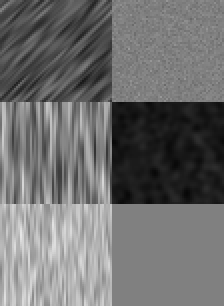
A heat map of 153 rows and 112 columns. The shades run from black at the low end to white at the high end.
The table splits into 3 rows of 2 panels. Panel 1,1: low, slanting up to the right. Panel 1,2: middling, fine-grained, faint in contrast. Panel 2,1: middling, streaked downward, strong in contrast. Panel 2,2: very low, blotchy, faint in contrast. Panel 3,1: high, streaked downward. Panel 3,2: middling, flat.
